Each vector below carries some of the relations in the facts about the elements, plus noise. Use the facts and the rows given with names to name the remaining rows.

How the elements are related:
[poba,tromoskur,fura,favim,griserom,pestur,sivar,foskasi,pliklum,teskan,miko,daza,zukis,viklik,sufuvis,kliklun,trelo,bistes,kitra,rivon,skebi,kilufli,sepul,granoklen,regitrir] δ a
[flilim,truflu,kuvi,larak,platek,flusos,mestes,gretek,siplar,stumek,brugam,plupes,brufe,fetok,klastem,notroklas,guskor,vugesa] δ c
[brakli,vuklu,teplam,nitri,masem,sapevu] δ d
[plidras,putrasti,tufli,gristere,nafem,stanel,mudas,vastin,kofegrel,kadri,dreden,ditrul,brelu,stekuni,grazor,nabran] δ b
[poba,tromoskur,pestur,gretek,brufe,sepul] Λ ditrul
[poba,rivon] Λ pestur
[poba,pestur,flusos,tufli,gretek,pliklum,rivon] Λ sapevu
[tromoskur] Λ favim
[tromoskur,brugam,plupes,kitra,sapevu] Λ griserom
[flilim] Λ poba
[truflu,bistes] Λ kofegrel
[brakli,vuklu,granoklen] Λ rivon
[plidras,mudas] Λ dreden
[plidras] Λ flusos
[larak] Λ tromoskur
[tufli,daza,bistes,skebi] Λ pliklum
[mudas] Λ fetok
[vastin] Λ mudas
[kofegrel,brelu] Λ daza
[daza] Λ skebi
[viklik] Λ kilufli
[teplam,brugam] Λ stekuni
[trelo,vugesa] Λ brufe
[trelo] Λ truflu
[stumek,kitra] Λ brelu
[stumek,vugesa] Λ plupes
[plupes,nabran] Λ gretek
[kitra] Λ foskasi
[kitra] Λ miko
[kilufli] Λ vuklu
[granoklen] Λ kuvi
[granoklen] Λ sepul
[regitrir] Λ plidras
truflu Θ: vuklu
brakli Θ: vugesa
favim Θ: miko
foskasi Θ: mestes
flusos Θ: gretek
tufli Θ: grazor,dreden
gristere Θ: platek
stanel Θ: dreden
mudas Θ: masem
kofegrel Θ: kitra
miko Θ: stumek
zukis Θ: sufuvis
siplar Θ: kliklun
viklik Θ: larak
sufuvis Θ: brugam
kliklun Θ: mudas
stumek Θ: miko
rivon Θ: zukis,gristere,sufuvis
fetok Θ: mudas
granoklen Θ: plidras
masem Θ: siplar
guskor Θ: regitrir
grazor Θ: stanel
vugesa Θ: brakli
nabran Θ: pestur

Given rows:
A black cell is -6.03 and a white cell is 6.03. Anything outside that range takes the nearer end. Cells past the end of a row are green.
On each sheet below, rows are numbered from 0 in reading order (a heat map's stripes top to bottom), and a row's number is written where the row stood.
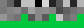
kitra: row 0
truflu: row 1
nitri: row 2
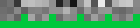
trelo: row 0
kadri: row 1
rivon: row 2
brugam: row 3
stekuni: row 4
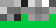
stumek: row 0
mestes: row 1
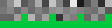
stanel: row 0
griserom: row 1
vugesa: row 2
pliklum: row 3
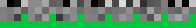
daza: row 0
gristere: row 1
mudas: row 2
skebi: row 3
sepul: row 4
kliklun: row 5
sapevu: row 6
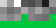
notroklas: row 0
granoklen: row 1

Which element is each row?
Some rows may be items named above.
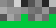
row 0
flusos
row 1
pliklum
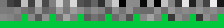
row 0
regitrir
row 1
zukis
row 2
plupes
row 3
viklik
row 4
brelu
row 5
sapevu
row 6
vugesa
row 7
vugesa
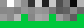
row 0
ditrul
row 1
pestur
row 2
teplam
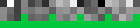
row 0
miko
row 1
viklik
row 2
guskor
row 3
teplam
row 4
brufe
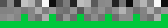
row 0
tromoskur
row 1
siplar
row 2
pliklum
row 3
plidras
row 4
rivon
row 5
siplar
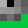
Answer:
kofegrel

